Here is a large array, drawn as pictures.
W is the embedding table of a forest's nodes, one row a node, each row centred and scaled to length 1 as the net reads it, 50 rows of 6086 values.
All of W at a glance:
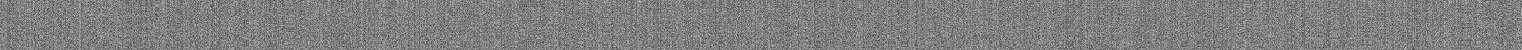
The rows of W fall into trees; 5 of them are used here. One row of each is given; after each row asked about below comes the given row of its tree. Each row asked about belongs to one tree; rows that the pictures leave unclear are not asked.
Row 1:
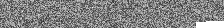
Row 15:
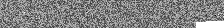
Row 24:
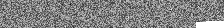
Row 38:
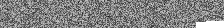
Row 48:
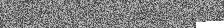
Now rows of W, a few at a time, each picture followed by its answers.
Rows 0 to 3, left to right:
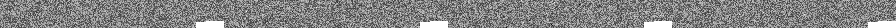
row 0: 38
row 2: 1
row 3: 38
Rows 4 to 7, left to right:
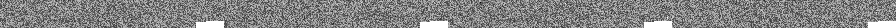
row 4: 1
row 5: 48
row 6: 1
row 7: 15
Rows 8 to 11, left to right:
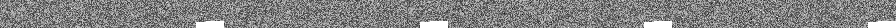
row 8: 38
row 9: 48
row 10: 38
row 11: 38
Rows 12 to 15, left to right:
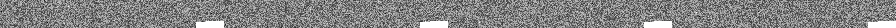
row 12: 48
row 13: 24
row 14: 38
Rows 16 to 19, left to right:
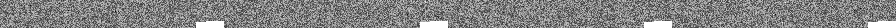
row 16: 1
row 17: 48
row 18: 38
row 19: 38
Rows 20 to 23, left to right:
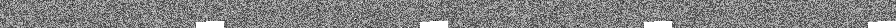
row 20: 1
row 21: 48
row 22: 1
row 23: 48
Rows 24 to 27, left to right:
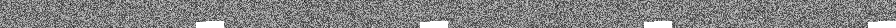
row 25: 15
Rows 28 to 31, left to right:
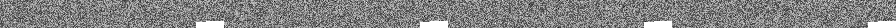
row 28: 48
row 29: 38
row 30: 24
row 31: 48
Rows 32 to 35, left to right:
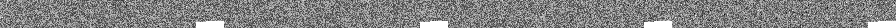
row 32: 15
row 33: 1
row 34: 24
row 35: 15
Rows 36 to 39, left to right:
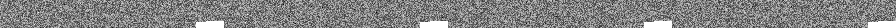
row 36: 15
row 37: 38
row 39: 24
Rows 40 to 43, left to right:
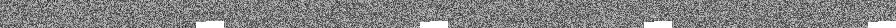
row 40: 48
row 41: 1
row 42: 1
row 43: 1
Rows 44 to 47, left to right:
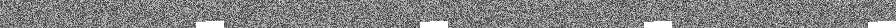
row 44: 48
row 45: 48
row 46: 1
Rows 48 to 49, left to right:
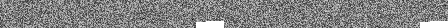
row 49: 38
